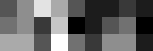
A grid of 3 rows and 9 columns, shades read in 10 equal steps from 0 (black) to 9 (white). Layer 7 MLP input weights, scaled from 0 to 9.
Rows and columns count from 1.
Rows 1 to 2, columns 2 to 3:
5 8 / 5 2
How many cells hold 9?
1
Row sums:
30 26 41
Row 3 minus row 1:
3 1 -5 3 1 1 4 3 0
